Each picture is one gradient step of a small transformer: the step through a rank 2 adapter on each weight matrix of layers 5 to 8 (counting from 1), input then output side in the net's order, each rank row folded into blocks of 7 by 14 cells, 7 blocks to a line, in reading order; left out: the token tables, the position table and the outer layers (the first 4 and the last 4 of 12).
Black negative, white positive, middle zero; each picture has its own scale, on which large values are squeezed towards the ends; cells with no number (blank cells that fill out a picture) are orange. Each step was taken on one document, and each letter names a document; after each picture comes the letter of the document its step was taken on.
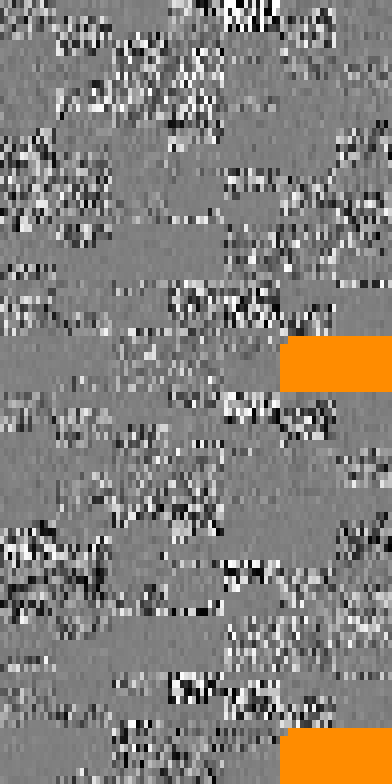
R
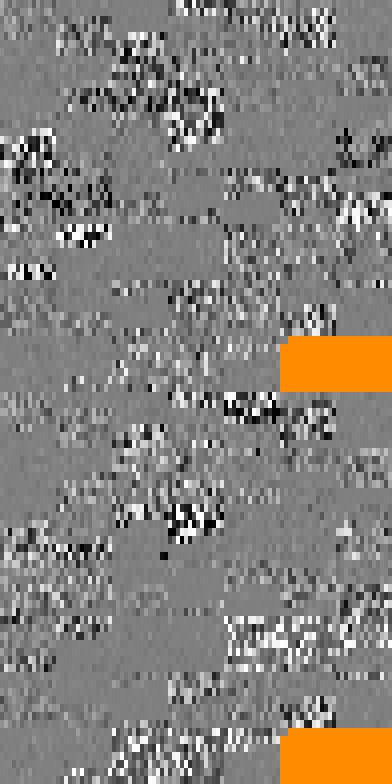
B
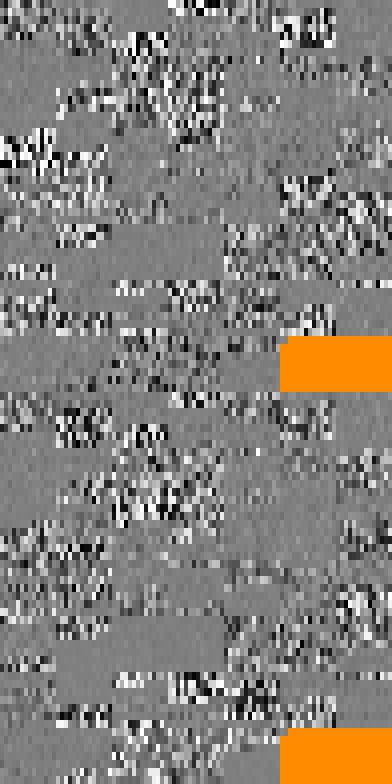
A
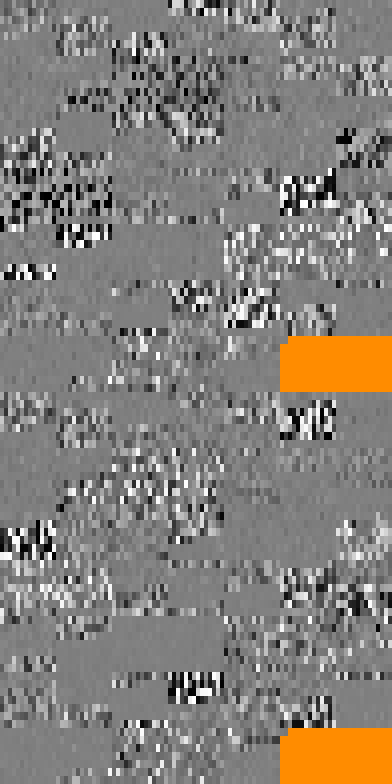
B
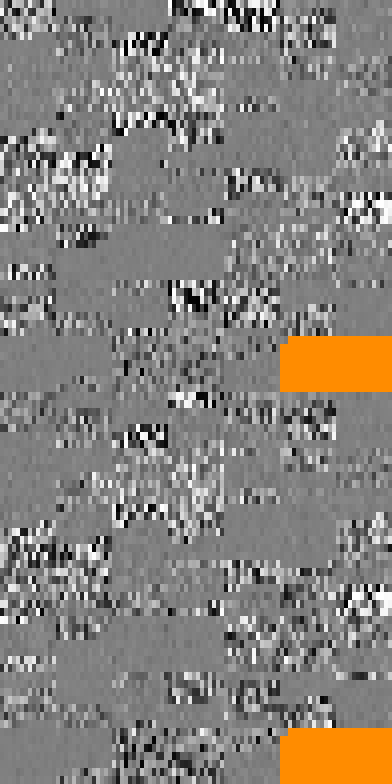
R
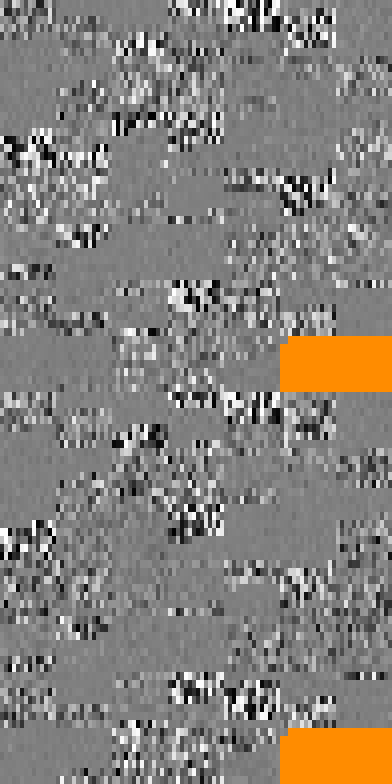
R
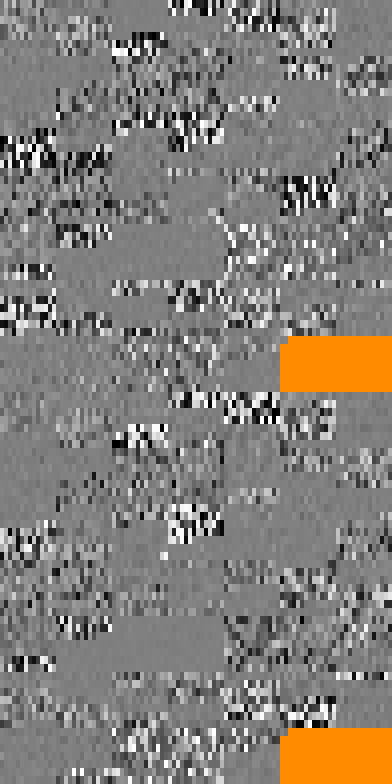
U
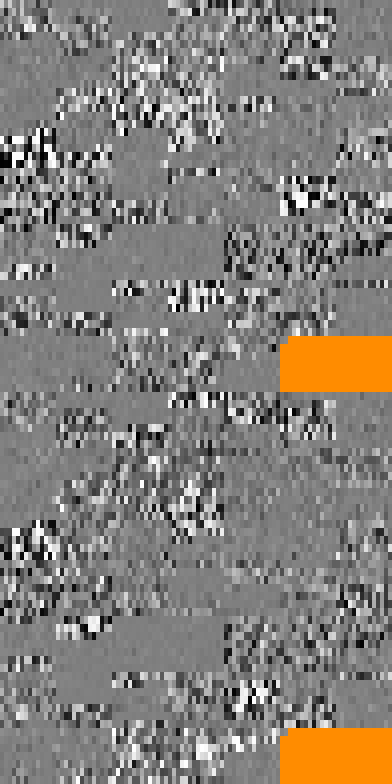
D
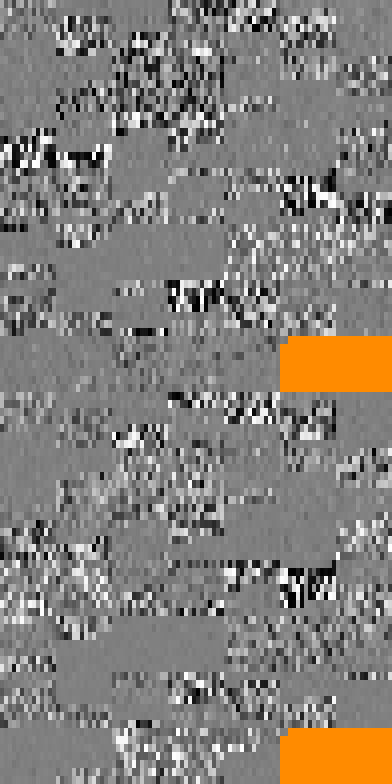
R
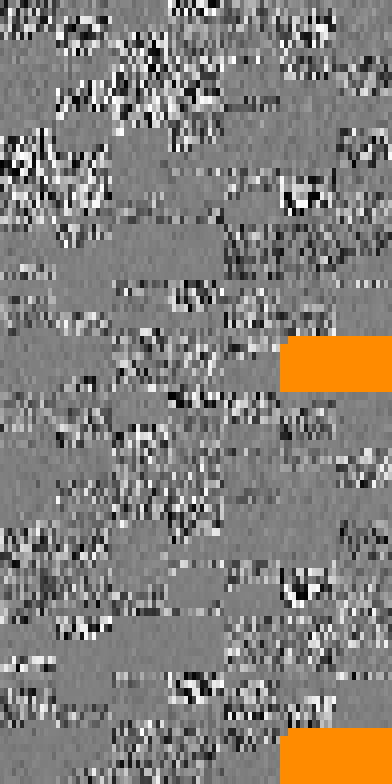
D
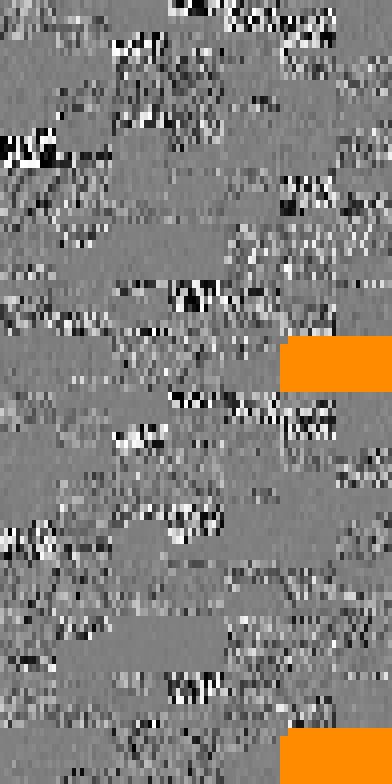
U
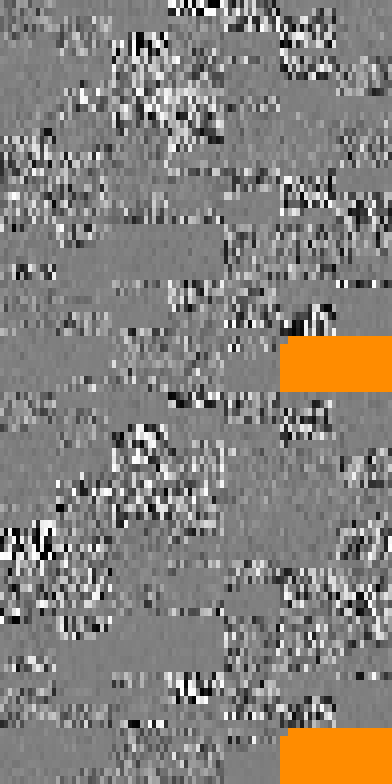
A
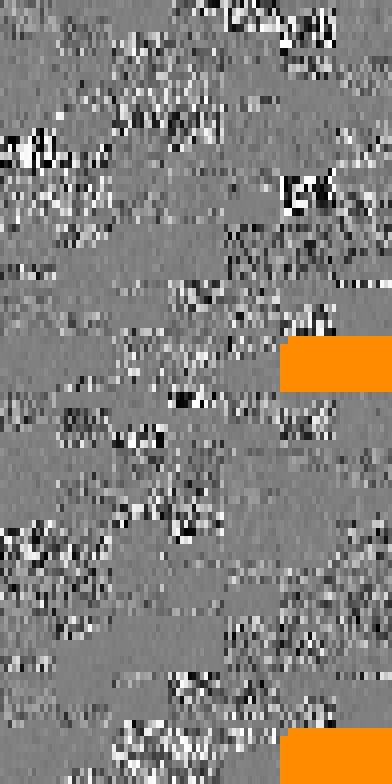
A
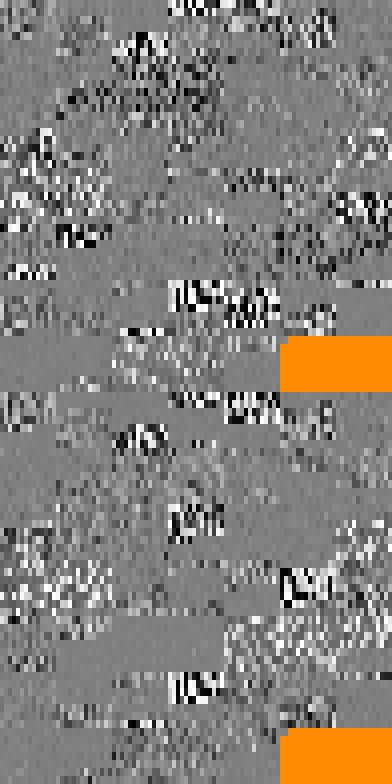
A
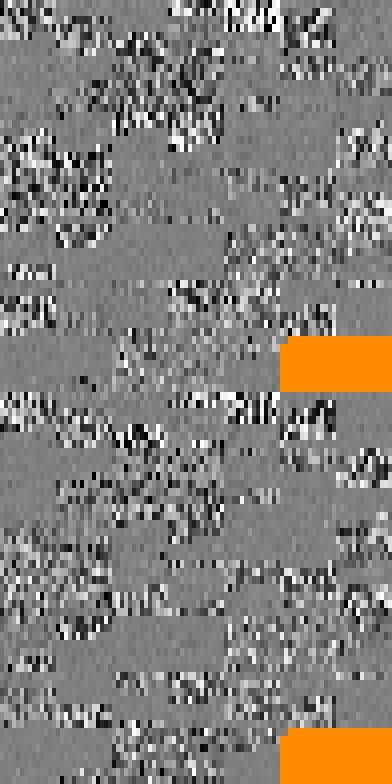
R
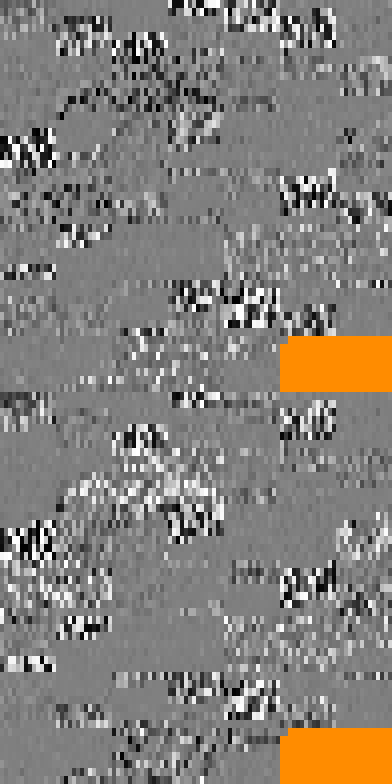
B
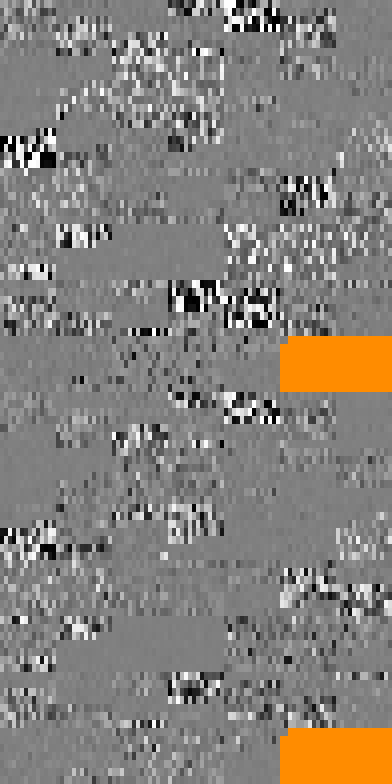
U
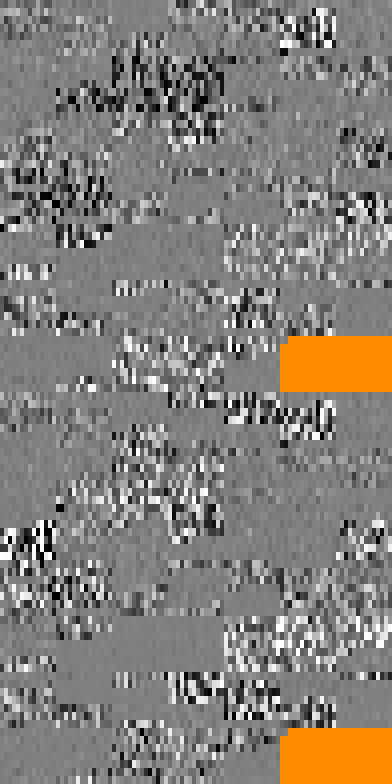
A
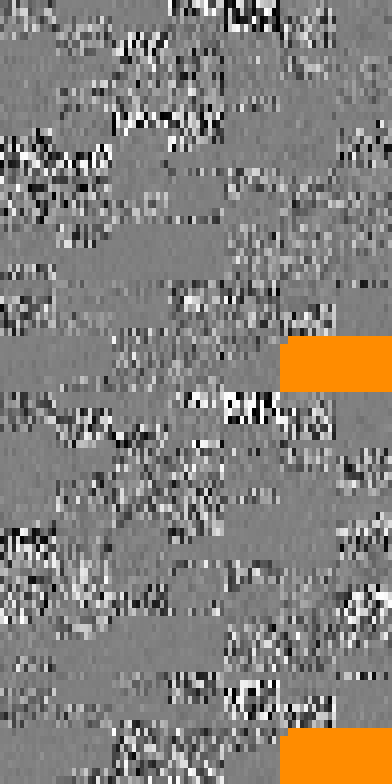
R
